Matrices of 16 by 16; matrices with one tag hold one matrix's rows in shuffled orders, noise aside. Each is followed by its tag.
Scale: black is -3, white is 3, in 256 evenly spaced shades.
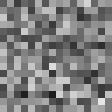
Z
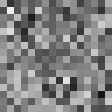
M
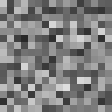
Z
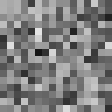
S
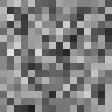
M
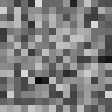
S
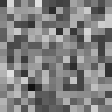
M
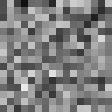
Z
